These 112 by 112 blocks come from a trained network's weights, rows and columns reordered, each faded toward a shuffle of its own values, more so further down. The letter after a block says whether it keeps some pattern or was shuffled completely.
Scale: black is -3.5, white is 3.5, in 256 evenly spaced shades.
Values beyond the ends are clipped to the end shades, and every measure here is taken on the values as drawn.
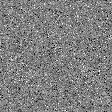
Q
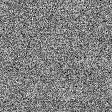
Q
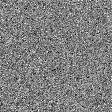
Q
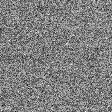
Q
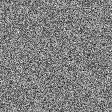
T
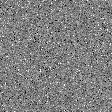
T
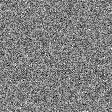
Q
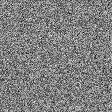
Q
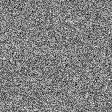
Q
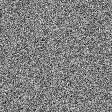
T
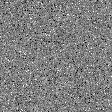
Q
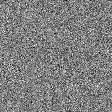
Q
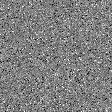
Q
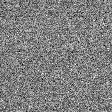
Q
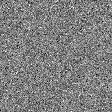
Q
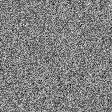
T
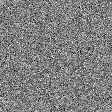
T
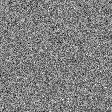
T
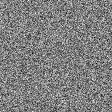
T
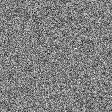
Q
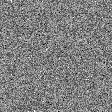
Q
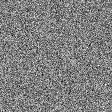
T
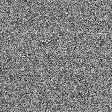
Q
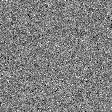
T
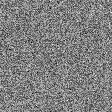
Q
